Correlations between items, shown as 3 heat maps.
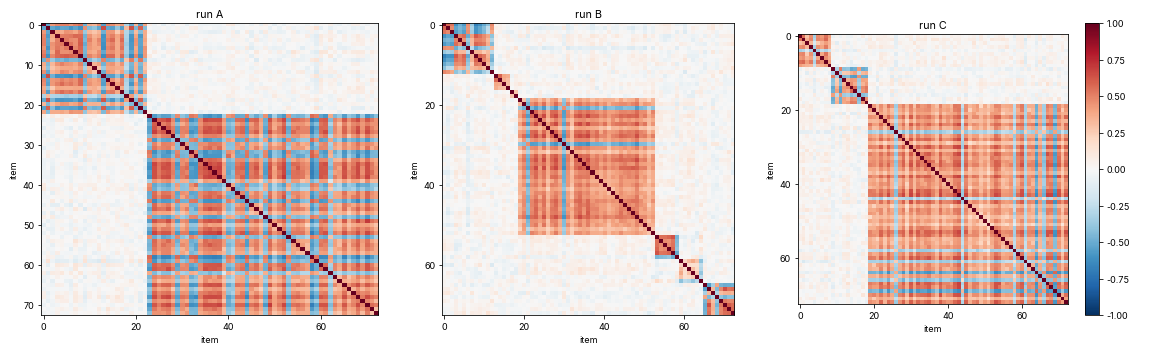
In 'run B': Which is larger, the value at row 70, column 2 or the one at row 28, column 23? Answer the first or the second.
the second
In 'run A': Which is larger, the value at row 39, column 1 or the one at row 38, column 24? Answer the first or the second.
the second
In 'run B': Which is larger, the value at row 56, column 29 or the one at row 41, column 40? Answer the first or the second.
the second
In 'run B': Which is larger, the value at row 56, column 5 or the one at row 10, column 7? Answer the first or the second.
the second
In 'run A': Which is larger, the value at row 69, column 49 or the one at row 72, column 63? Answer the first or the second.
the first
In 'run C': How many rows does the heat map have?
73
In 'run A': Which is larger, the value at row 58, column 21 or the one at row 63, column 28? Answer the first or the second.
the second
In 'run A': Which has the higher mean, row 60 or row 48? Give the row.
60
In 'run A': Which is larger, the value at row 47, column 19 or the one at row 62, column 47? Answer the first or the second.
the first
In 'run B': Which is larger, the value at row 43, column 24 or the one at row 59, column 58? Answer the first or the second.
the first
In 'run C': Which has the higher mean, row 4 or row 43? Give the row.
43
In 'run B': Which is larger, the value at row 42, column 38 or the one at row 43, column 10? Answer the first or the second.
the first
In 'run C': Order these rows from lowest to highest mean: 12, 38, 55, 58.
58, 12, 55, 38
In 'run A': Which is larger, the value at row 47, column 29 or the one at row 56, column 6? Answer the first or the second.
the second
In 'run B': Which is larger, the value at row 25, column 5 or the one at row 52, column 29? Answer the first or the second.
the second
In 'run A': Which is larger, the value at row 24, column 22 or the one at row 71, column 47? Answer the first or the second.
the second
